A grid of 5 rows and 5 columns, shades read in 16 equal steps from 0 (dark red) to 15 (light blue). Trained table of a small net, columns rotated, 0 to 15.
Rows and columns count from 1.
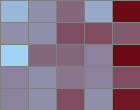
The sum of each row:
42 36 38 41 35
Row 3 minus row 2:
5 -3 2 4 -6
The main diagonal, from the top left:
13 10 7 9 1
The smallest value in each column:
9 7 5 5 0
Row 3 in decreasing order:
15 9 7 7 0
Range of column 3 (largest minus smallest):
3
